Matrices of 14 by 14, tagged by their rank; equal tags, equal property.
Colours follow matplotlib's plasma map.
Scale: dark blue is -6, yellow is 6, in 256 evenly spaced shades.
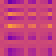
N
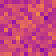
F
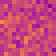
F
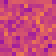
F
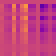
N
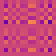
N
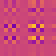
N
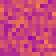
F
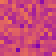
F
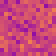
F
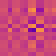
N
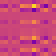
N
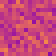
F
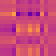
N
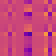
N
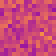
F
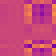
N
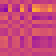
N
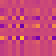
N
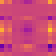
N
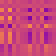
N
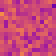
F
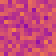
F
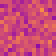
F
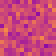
F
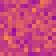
F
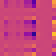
N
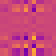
N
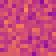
F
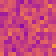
F
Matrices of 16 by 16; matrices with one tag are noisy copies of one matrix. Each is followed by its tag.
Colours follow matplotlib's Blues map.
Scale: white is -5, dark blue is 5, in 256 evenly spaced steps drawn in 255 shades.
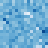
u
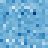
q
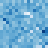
u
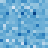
q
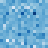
q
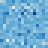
q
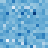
q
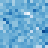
u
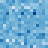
q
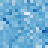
u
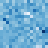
u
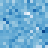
u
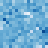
u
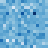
q
